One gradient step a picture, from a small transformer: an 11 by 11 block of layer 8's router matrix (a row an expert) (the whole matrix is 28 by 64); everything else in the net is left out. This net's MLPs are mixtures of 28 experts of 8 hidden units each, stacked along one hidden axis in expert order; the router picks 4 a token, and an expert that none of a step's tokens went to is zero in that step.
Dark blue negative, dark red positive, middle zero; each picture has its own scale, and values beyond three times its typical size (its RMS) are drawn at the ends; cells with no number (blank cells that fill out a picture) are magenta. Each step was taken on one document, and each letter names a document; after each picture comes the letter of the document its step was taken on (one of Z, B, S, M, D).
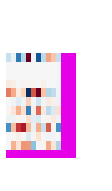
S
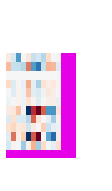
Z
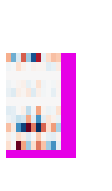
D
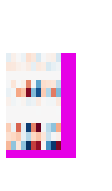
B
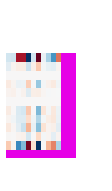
D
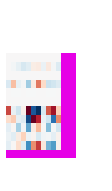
Z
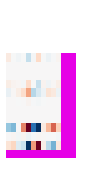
S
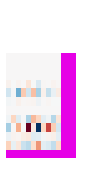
S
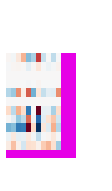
D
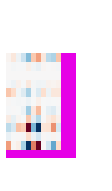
S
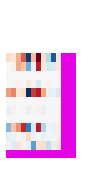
D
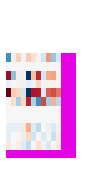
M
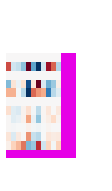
Z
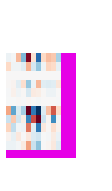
Z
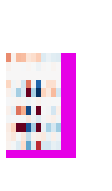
D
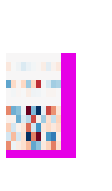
Z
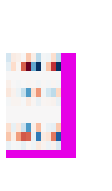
B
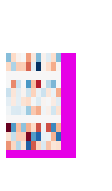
B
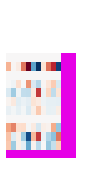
B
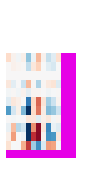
Z
